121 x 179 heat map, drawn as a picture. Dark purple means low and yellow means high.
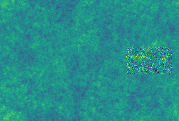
There are no regular stripes. There is no overall slope. An odd patch, rougher than its surroundings, sits in the middle right. The distribution is heavy-tailed on both sides. Neither half mirrors the other. The middle right is the roughest part.
